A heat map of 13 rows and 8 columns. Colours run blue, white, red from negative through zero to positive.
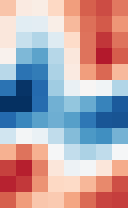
Calmest part: top right. Average level on the scale: 50%. Ninth with the lowest average: middle left.
